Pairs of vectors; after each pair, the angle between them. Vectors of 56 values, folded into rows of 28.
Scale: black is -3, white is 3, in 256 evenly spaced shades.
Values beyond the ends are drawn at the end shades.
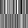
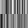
partly opposed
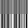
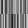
partly opposed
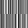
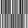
orthogonal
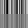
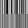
nearly parallel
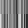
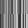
nearly opposite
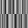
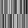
partly opposed
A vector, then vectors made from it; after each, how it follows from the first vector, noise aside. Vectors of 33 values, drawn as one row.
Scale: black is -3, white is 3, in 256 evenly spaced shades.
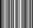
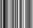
wrapped around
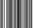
wrapped around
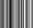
wrapped around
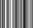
wrapped around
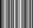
copied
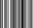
wrapped around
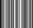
copied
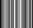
copied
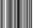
wrapped around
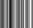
wrapped around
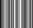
copied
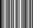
copied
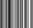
wrapped around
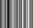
wrapped around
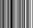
wrapped around
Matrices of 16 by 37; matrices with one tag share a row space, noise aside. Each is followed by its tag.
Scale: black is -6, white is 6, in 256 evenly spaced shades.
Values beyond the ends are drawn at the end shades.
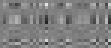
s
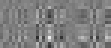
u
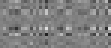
s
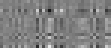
u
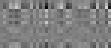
s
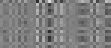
u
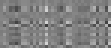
s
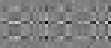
s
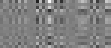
u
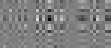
u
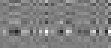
s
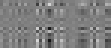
u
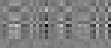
s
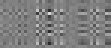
u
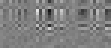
u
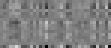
s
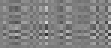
s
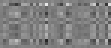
s
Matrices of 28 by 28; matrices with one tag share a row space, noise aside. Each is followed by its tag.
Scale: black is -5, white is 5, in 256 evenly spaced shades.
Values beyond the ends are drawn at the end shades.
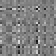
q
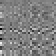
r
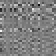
r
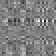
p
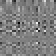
q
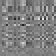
p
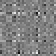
q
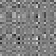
q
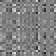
q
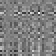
r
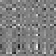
q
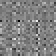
q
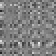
r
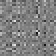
q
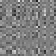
q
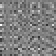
r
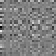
r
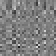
q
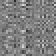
p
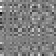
r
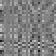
r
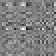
p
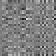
p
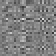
p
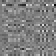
p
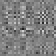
p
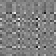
q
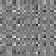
q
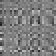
r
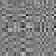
p
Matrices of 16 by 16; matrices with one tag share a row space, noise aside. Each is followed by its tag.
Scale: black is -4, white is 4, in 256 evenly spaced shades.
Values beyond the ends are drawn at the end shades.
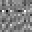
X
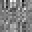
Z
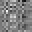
Z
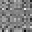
X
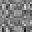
X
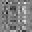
Z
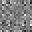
X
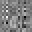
Z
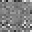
X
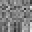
X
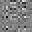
Z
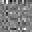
Z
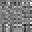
X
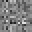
Z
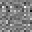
X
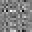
Z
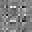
Z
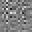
Z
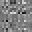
Z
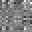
X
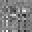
Z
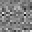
X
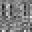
X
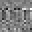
X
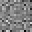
X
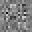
Z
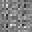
Z
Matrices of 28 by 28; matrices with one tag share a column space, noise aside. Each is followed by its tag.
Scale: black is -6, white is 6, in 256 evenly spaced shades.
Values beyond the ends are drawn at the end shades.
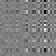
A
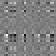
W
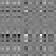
W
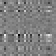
W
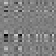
W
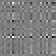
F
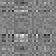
W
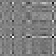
F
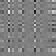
A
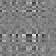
W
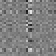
A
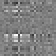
W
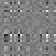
W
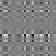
W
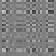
A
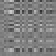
A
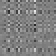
A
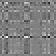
F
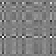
F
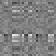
W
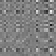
A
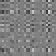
A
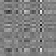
A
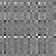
F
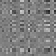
A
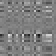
W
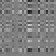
A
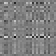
F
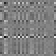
F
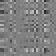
A
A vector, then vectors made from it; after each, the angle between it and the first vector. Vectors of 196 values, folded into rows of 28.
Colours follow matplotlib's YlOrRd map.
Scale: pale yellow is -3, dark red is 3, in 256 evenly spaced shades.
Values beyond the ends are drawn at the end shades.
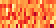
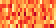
nearly parallel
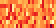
nearly parallel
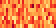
partly opposed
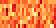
nearly opposite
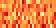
partly opposed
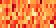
nearly opposite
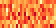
nearly parallel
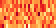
orthogonal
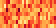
partly opposed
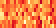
partly opposed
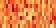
partly opposed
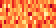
partly opposed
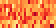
nearly parallel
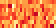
nearly parallel
